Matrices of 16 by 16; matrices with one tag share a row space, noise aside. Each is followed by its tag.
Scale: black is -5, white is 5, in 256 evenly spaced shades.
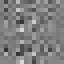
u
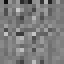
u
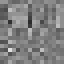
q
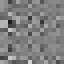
q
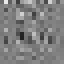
u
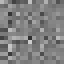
q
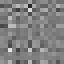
q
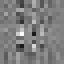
u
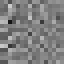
q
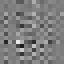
u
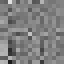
q
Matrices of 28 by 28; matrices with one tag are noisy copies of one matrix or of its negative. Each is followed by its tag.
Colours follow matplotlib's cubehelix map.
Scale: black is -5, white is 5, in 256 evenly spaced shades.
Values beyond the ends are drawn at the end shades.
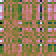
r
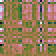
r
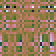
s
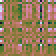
r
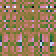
s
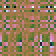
s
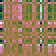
r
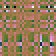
s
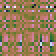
s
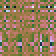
s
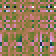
s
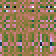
s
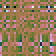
s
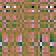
s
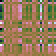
r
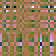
s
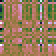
r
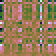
r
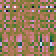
s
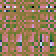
s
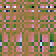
s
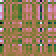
r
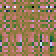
s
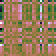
r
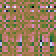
s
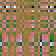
s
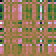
r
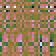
s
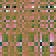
s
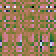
s
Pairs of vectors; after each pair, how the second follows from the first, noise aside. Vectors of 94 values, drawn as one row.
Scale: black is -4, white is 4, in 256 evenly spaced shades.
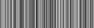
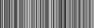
shuffled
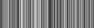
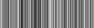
negated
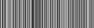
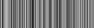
sign-scrambled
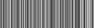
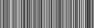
sign-scrambled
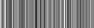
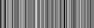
negated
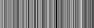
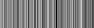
copied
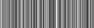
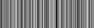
negated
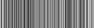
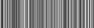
sign-scrambled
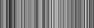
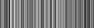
sign-scrambled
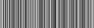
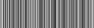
copied
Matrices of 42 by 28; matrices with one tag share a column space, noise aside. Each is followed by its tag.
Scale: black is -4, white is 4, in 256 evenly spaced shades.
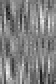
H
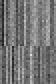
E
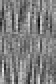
H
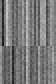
E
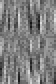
H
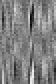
H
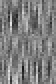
H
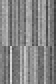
E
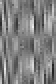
H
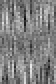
H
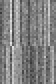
E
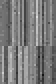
E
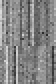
E
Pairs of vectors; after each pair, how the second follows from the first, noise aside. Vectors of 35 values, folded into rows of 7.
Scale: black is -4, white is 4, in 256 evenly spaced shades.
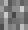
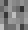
negated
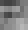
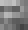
negated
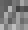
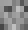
sign-scrambled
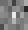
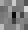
negated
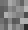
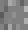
partly zeroed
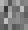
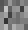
negated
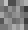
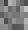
negated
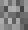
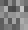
negated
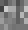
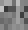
negated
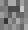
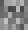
sign-scrambled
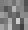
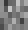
reversed
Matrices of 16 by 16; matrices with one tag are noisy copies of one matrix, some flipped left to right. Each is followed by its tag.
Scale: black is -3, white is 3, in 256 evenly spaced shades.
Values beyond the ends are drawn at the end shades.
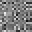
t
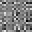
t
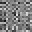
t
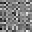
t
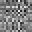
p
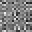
t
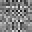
p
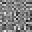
t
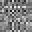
p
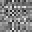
p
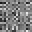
t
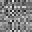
p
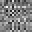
p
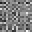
t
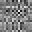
p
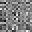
t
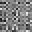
t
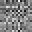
p
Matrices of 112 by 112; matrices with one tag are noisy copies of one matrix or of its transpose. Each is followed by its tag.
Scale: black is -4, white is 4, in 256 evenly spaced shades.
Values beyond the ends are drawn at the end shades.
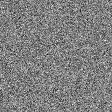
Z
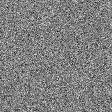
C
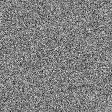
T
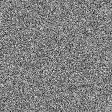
T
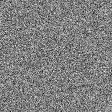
T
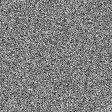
T
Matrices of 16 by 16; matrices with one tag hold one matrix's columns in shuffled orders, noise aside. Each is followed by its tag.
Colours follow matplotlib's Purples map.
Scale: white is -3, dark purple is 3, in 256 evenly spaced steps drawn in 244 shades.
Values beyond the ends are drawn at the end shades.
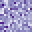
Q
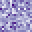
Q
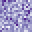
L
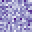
L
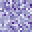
Q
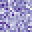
Q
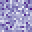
Q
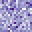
Q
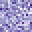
Q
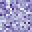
Q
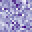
Q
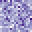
L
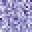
L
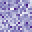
Q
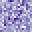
L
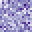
Q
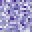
L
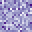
Q
